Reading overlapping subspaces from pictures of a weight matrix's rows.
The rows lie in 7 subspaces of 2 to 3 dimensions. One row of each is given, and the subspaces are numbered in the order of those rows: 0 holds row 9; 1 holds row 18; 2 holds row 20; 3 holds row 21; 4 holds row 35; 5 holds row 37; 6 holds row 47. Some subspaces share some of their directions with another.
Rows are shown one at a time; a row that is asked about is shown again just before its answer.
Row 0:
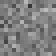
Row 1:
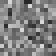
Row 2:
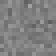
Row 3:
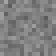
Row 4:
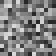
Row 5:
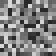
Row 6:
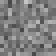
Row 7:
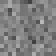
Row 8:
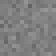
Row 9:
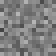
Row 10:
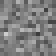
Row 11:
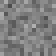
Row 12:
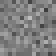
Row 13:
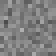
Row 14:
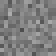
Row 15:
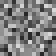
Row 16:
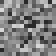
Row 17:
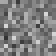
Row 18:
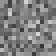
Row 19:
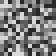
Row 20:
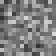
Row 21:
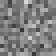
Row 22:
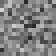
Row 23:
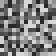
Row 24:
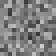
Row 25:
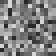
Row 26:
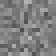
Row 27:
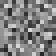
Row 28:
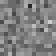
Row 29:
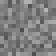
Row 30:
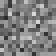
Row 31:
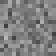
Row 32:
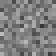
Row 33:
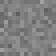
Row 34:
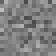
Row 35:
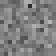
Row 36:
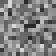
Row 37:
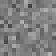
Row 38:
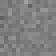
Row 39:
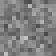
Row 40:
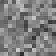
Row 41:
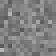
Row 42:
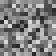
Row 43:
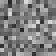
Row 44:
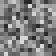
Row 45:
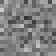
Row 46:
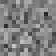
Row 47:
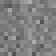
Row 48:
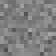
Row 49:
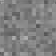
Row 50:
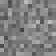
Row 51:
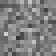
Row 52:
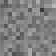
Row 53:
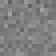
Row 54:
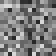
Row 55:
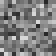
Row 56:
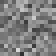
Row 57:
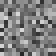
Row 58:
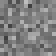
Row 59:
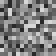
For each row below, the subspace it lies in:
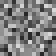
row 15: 1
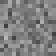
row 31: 3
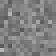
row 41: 0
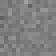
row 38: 5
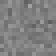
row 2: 4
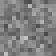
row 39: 4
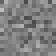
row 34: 2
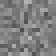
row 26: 3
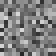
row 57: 0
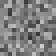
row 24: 1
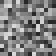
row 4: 6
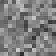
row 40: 5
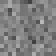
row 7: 6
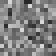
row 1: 4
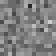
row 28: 4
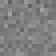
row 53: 6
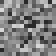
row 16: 2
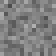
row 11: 2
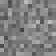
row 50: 1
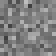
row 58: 5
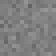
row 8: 5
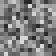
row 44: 4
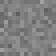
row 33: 0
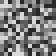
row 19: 6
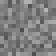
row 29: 0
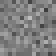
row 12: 0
